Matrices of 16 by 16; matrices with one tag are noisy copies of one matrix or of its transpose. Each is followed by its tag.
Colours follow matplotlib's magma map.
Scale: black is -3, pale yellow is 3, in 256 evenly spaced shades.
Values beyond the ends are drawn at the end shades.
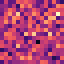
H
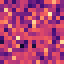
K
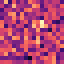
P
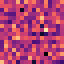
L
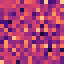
L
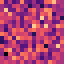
K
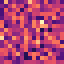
P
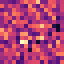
P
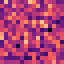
P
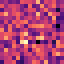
P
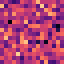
P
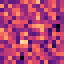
P
